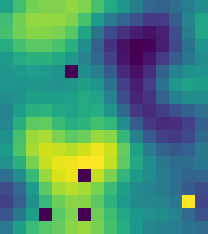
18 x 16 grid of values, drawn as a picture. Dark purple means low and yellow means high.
On average the colour sits 50% of the way up the scale. The halves do not mirror each other. Five lone cells stand out: one far higher and four far lower than their neighbours.
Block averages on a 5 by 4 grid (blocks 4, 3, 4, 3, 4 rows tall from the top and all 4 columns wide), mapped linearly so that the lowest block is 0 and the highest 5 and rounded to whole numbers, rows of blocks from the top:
4 4 1 1 / 3 2 0 2 / 3 4 2 1 / 4 5 4 1 / 2 4 3 2
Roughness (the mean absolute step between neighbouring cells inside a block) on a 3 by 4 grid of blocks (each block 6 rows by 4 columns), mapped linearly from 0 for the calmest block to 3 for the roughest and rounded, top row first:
0 1 1 1
0 0 1 0
2 3 0 1
